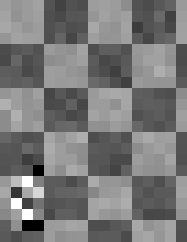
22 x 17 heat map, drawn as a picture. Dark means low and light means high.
Mirror symmetry: none. Roughest part: bottom left. Odd patch: rougher, in the bottom left. Grain: checkered.
